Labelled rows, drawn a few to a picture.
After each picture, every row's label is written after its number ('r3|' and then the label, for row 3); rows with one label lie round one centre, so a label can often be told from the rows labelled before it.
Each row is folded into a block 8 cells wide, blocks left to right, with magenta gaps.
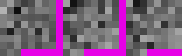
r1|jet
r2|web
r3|web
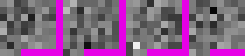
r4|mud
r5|jet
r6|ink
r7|mud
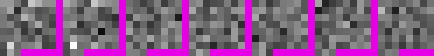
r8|ink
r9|ink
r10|mud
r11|jet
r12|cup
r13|web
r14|jet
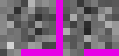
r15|ink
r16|mud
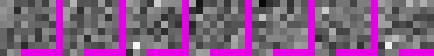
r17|jet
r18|jet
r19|ink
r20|web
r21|web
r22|cup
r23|ink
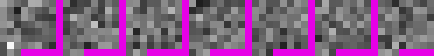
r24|ink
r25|web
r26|jet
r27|web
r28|cup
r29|cup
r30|mud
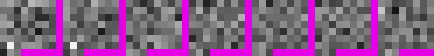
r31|ink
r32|ink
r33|mud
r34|cup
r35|cup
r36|cup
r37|jet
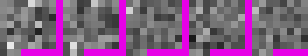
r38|ink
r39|ink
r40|jet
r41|cup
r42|jet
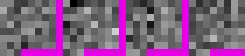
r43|jet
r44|web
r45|mud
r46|web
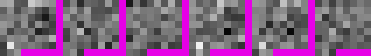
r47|ink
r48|cup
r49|cup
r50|ink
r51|ink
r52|cup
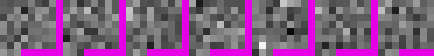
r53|mud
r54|cup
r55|jet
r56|web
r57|ink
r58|jet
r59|jet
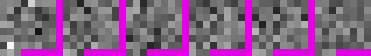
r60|ink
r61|mud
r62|cup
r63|mud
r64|mud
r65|jet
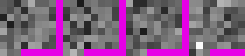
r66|mud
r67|mud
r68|web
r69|ink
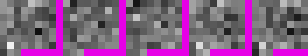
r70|ink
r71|web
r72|web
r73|ink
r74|ink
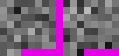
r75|jet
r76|cup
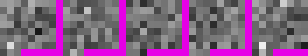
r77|ink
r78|jet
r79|cup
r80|mud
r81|ink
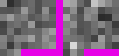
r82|web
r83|ink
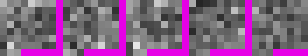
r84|ink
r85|mud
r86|ink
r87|web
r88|jet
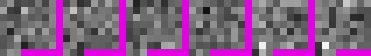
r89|jet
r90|cup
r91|web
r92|jet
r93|ink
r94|ink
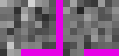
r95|ink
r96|jet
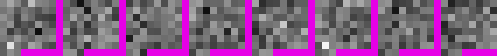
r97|ink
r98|mud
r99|cup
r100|jet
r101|web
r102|ink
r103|jet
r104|web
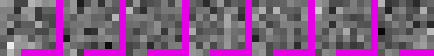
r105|ink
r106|cup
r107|jet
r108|mud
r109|cup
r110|jet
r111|web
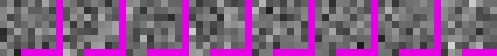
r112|cup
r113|mud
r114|jet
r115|mud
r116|jet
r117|cup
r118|cup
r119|ink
